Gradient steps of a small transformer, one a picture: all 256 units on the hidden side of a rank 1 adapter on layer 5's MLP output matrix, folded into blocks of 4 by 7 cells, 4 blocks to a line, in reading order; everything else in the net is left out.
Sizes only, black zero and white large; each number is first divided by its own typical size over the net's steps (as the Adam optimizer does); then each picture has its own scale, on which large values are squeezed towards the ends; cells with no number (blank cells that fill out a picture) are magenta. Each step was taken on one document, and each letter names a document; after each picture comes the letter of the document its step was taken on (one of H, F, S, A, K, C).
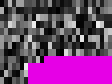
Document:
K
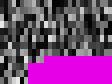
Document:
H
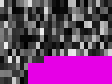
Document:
K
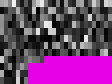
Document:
H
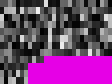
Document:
H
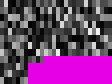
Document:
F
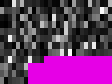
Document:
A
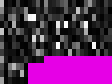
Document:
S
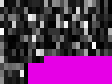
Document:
S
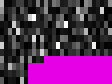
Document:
S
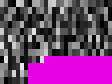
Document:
F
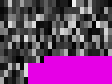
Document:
K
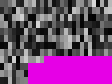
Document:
H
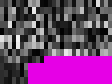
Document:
K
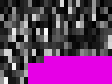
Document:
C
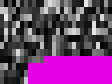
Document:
F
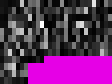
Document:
C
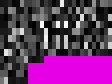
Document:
C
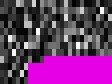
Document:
A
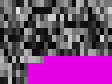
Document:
H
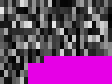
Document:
K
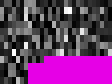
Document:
A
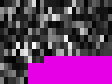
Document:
A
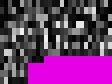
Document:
C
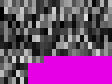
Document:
H
